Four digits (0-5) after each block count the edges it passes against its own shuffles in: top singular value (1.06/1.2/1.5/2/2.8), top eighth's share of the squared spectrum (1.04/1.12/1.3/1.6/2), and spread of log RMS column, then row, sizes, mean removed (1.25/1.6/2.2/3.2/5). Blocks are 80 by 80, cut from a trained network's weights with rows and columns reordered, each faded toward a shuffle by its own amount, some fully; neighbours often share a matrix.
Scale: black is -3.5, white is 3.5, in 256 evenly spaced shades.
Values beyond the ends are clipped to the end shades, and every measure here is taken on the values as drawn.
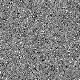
2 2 0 0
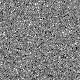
0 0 0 0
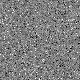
0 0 0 0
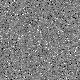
0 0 0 0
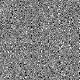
2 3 2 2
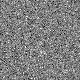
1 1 0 0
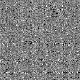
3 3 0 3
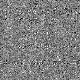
2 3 1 2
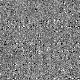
2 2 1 2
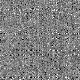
3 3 1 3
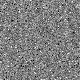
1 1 0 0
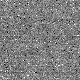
1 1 0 0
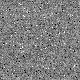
0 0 0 0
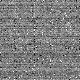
3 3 2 1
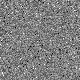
0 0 0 0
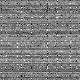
4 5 3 2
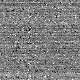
3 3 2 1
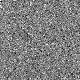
2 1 0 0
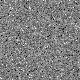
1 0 0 0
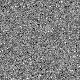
1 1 0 1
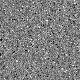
1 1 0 1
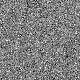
1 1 0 0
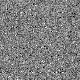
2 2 0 1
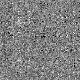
2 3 1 2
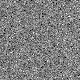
1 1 0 0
